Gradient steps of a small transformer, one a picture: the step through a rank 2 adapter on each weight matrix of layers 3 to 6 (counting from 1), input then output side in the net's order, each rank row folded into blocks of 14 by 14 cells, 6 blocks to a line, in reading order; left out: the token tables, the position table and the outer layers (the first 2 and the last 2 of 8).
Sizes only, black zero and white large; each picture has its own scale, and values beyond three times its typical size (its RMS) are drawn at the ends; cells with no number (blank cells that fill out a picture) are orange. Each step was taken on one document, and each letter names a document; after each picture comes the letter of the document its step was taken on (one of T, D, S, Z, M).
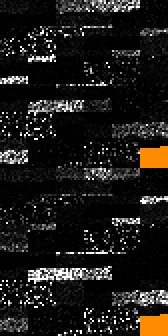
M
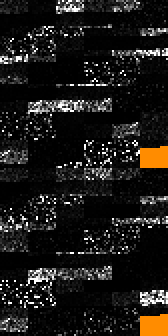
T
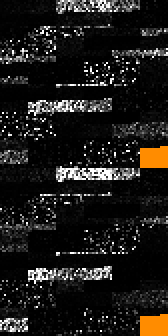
M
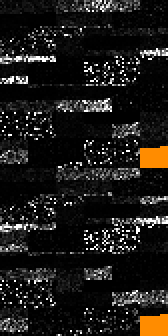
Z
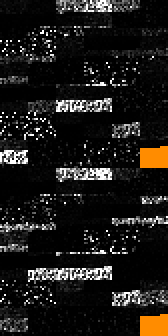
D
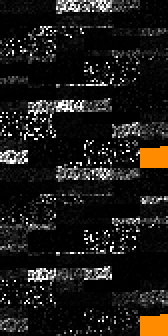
M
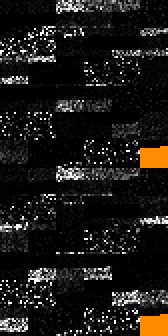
Z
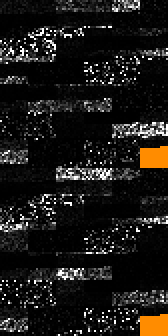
T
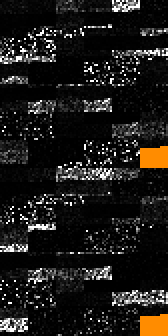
T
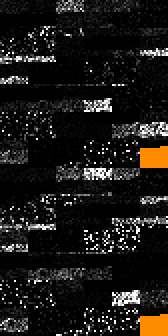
Z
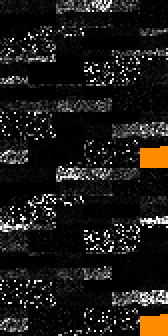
T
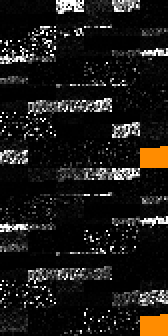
D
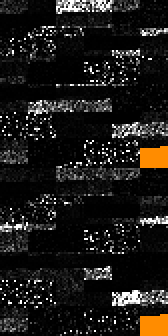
Z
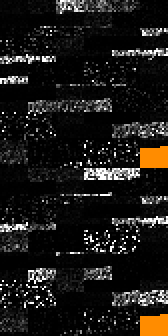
D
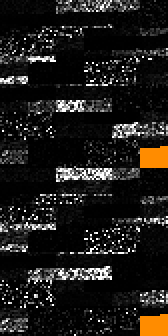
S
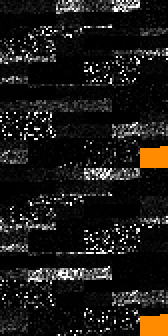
T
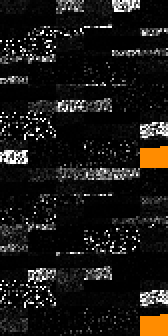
D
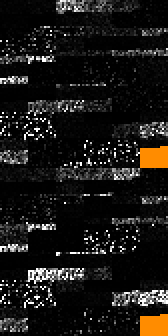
D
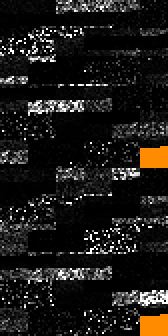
S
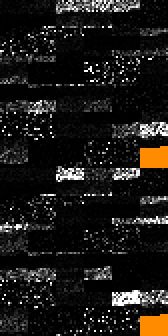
Z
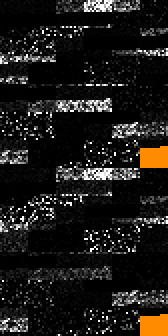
S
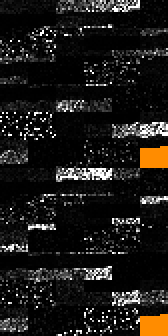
Z
